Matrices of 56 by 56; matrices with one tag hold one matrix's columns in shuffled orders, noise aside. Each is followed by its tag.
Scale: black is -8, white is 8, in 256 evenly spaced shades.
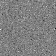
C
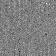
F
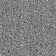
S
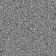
C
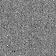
S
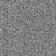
C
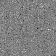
C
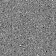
S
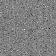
C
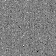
S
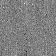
F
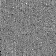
F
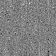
F
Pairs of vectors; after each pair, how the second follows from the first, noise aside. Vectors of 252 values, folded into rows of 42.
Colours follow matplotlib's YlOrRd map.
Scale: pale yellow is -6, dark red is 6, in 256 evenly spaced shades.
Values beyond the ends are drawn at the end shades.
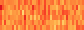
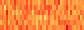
wrapped around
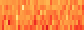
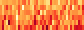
scaled up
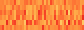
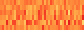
copied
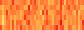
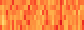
copied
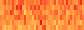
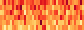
scaled up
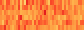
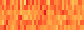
copied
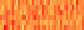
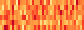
scaled up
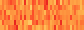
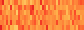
wrapped around
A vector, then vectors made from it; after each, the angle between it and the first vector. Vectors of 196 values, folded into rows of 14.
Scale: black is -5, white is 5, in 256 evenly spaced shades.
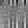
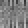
nearly parallel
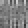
nearly opposite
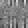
nearly opposite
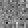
partly aligned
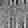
nearly parallel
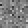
orthogonal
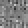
partly aligned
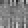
nearly parallel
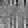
nearly parallel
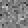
orthogonal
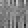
nearly opposite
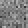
partly opposed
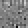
partly opposed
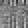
nearly parallel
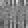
nearly opposite
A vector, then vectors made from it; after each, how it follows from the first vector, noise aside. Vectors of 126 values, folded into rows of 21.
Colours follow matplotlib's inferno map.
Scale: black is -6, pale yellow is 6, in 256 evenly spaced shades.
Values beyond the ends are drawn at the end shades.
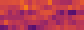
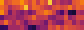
scaled up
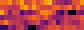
scaled up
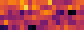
scaled up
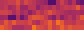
reversed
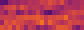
wrapped around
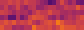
reversed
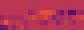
partly zeroed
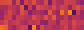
sign-scrambled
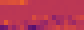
partly zeroed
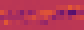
partly zeroed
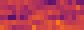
reversed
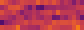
wrapped around
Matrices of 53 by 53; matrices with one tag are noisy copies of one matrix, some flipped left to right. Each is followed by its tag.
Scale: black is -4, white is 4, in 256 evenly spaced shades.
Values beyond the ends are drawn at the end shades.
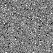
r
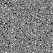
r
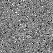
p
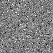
p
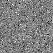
p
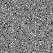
r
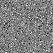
r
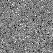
p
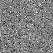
p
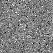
p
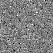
p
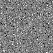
r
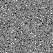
r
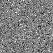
p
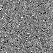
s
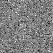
p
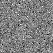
p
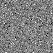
r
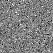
p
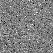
p
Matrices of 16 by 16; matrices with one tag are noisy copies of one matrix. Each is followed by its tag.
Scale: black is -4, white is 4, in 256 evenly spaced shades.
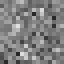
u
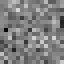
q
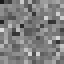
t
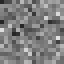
t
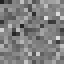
t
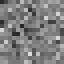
t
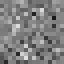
u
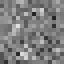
u
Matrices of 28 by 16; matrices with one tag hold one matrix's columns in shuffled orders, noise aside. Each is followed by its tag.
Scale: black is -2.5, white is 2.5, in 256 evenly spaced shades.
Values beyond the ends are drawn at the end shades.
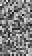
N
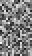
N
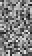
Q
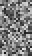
Q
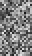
Q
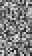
Q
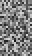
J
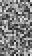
N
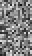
Q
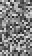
J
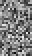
Q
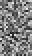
J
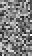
J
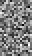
J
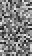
J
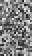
N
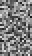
J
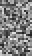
Q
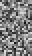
Q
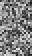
Q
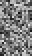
Q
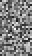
J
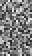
N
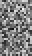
N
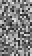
N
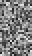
Q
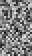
Q
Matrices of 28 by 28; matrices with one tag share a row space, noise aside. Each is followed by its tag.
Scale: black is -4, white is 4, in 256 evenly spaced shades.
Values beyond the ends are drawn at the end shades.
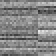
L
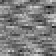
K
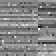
L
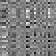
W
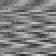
K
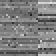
L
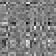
W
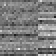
L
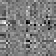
W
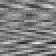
K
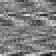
K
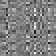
W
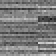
L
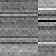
L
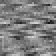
K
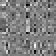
W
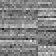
L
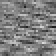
K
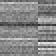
L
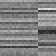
L
